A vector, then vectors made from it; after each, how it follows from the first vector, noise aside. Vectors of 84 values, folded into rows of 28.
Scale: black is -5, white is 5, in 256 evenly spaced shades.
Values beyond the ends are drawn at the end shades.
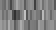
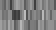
copied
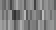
copied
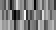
scaled up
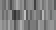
copied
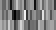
scaled up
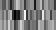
scaled up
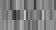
copied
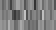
copied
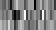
scaled up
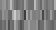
negated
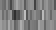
copied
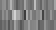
negated
